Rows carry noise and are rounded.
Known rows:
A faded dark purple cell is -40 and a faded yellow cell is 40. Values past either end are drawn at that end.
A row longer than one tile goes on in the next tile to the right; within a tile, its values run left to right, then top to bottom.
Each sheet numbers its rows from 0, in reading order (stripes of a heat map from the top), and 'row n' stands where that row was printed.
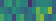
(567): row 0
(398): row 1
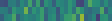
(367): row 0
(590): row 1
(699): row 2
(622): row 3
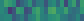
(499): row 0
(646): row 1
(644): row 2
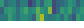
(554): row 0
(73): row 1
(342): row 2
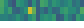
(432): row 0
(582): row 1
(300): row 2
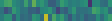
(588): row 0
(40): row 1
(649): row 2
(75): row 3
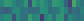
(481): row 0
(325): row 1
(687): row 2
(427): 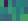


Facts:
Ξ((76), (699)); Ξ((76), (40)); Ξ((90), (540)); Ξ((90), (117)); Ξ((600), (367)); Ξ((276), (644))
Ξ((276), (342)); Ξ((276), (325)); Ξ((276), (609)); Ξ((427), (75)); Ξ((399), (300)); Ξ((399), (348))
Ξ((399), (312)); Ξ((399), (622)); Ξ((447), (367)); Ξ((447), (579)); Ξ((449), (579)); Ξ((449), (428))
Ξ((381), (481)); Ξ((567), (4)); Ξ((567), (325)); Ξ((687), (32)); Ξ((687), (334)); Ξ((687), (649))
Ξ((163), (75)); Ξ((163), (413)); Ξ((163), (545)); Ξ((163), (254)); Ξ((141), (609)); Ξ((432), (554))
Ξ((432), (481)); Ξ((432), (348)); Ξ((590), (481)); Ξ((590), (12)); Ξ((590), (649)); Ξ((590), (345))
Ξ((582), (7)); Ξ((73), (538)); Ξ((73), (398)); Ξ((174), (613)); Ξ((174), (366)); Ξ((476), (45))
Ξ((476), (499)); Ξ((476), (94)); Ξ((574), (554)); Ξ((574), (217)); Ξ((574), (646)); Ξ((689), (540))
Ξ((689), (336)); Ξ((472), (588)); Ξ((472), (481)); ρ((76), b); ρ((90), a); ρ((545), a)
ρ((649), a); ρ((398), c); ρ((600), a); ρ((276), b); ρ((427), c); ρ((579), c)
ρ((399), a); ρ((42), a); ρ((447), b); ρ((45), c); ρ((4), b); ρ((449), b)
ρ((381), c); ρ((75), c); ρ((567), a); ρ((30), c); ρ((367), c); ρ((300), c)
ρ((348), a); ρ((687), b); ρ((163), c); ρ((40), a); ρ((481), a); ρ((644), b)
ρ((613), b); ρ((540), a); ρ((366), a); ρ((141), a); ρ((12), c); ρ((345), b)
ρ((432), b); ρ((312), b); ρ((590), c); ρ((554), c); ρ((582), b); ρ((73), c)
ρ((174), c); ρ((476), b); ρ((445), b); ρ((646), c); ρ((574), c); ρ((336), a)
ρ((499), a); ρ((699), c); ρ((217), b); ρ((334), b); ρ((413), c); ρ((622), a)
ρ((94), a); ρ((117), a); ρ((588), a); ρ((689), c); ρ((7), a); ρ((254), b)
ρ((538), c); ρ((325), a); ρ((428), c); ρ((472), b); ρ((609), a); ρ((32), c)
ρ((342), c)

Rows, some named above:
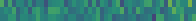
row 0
(381)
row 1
(646)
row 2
(445)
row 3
(590)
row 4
(312)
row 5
(399)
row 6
(689)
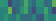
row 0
(217)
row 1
(545)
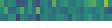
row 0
(45)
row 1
(254)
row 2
(42)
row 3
(90)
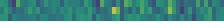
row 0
(687)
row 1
(445)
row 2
(30)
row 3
(687)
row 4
(582)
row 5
(432)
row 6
(476)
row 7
(381)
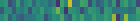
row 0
(334)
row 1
(12)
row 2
(7)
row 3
(574)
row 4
(174)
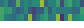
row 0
(276)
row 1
(366)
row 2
(174)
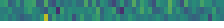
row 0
(345)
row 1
(76)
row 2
(32)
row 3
(381)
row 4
(600)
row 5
(432)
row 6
(472)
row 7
(348)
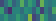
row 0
(600)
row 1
(613)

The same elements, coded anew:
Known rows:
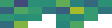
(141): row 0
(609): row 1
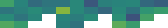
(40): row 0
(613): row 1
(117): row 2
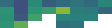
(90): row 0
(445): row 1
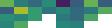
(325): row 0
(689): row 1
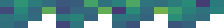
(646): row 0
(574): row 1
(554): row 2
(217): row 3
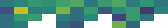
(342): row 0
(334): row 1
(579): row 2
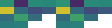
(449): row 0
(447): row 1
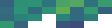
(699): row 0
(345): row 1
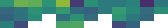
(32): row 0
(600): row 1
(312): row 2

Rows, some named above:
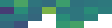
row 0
(554)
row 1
(42)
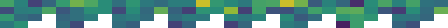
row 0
(622)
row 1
(12)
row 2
(646)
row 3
(590)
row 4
(687)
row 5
(481)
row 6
(276)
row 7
(554)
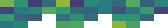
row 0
(348)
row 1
(600)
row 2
(545)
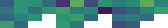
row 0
(45)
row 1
(254)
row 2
(381)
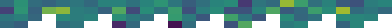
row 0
(300)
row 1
(445)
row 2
(472)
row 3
(432)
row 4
(399)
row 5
(588)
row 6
(76)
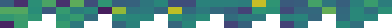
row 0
(276)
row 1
(254)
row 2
(582)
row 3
(476)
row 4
(590)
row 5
(574)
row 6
(30)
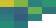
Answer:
(649)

